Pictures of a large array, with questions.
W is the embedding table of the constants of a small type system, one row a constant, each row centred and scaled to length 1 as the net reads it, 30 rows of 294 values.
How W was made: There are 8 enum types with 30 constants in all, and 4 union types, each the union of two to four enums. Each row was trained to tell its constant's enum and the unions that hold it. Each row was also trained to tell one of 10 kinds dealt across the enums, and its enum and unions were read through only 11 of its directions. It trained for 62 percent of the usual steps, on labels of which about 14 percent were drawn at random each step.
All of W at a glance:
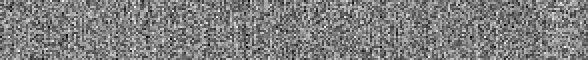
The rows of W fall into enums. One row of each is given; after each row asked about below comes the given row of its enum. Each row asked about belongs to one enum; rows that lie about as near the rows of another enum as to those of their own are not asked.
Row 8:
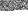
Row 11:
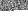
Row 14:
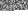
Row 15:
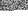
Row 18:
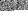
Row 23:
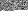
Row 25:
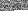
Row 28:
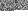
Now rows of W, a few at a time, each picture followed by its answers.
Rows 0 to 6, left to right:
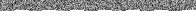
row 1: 15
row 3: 23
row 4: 14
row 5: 23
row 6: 8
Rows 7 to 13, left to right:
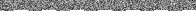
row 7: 8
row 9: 15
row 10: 11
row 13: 25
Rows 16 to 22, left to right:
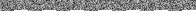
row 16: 28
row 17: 14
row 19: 8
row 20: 14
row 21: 11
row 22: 25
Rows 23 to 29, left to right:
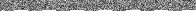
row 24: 15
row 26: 15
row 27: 8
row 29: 23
